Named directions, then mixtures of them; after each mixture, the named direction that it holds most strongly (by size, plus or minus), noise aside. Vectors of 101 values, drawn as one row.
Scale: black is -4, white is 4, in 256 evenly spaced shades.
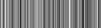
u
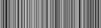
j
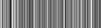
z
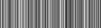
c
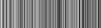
u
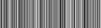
c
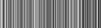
u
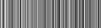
u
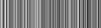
u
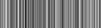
j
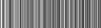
u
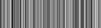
z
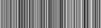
c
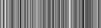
u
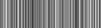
j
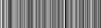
z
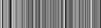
z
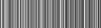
c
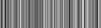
u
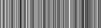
u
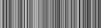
j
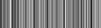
z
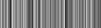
z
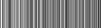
c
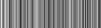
u
